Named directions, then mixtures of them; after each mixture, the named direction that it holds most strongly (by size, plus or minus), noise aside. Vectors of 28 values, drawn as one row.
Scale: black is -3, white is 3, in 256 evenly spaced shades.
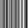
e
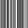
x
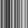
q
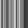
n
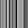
x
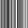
x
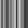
n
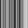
n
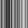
q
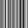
e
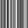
x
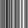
e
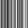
x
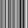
e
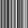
x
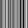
e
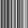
x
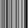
e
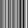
e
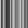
q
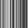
q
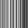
q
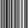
e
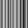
e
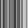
n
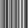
e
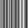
e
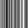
e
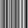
e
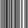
e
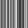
x
